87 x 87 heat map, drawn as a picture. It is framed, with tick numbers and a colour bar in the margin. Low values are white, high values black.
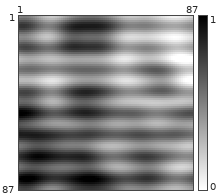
Overall the values sit about 50% of the way up the scale. Stripes running across repeat 8 times from top to bottom. The top right is the ninth with the lowest average. The values follow a bell shape. The field climbs toward the bottom left.
